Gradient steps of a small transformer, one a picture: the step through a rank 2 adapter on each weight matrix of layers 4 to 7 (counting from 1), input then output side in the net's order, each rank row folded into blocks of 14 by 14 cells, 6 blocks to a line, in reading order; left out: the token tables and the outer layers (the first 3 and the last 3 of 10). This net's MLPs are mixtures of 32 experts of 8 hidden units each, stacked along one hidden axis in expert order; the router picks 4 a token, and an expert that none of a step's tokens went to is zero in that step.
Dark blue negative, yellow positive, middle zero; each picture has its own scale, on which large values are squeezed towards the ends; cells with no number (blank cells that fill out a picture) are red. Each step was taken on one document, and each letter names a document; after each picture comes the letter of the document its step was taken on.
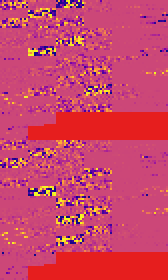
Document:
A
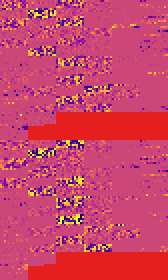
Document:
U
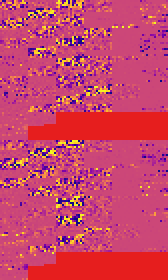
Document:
U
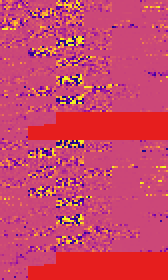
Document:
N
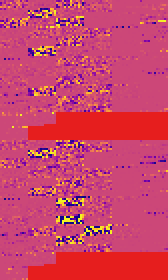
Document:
A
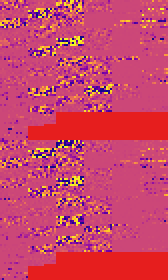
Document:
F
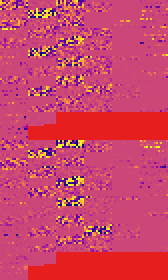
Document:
N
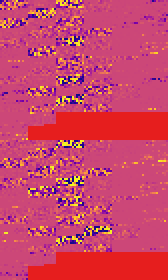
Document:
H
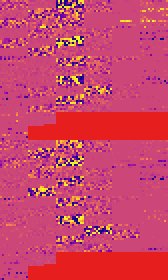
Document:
F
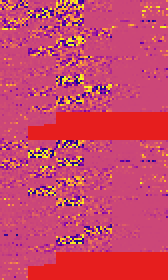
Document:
N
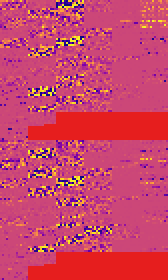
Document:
F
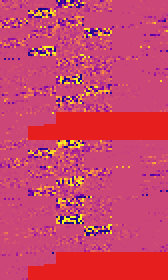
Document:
A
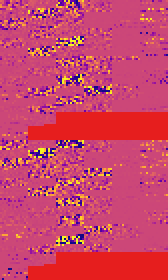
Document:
F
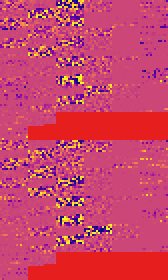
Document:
F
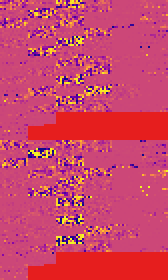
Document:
U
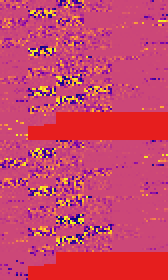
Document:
H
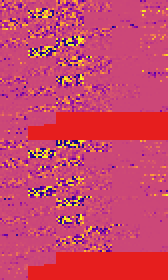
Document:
N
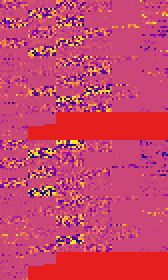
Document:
U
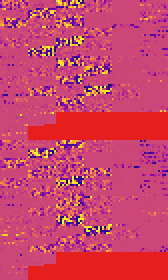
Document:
U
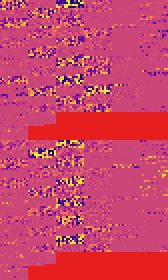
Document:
U
